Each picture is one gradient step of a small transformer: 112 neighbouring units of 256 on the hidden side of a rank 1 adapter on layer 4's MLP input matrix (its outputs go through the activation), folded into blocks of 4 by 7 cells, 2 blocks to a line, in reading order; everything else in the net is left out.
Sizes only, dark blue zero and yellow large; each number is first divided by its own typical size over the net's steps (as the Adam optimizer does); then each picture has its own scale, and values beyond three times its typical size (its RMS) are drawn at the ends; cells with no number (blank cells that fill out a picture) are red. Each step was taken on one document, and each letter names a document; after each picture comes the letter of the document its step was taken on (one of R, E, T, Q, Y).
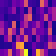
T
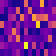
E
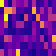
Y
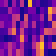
T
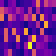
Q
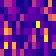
E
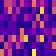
Y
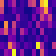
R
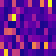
R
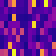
R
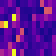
R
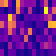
Y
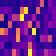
Q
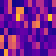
E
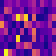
E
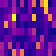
R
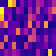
Q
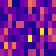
T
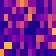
Y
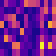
T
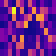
Y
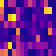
R
